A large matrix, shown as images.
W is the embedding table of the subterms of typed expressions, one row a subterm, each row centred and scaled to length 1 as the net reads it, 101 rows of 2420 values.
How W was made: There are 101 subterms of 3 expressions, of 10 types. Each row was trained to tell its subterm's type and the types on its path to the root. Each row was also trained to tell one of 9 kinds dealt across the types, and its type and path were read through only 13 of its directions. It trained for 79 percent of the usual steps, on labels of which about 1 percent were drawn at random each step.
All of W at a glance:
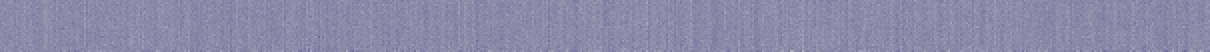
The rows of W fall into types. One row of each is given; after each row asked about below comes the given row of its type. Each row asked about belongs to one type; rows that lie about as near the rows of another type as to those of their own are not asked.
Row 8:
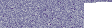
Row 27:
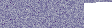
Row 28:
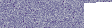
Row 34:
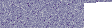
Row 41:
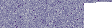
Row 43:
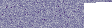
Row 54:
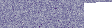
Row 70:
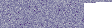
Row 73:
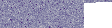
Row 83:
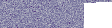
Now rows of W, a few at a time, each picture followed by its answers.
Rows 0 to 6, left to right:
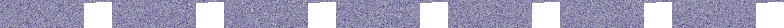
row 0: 8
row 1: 27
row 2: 41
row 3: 34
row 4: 83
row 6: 27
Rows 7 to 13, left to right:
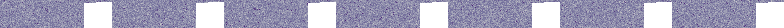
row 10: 28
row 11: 73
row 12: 8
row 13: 43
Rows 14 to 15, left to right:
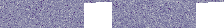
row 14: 27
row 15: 70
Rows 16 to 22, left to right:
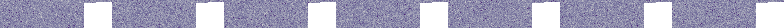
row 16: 70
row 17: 73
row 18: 41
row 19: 8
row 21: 54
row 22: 43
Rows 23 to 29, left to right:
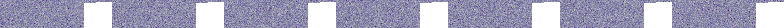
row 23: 73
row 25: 54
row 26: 73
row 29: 83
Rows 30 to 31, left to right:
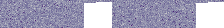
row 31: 34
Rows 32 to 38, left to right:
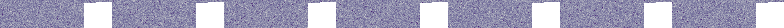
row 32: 54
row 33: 41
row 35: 27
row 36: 73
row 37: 27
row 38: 73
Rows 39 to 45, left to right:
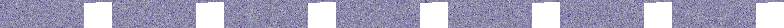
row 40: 43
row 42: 54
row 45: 41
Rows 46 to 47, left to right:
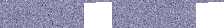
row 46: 27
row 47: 54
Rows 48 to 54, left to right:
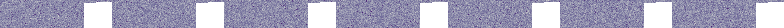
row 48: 83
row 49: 54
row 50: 34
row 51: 8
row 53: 43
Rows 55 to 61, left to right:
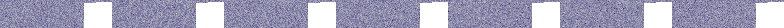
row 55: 83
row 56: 28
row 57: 70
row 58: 8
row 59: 43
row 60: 70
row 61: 8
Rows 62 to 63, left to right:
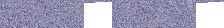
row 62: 34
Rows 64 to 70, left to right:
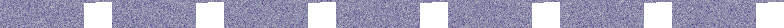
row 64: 28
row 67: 27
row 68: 28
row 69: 83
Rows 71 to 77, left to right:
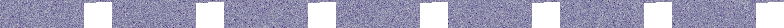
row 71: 8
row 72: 83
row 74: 73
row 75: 43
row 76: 28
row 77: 70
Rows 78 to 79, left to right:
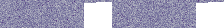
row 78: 70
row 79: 83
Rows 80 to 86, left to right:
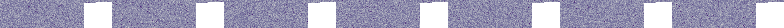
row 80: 28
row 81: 28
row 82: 8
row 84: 83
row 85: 28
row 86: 27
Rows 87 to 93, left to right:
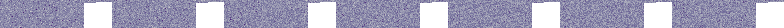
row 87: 41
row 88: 70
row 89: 70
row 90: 27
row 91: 70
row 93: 83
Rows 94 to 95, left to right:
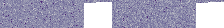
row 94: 34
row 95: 83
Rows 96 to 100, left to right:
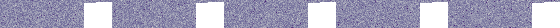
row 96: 8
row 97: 34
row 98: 73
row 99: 70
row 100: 41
